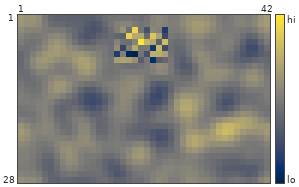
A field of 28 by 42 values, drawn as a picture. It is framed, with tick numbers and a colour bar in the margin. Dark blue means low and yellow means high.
No row or column stands out. There is no overall slope. Overall the values sit about 50% of the way up the scale. An odd patch, rougher than its surroundings, sits in the top middle. The field is mottled with small blotches. The top middle is the roughest part.
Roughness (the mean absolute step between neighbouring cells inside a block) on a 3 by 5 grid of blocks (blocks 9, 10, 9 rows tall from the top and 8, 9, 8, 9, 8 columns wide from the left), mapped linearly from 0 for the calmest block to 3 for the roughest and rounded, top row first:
0 0 3 0 0 | 0 0 0 0 0 | 0 0 0 0 0
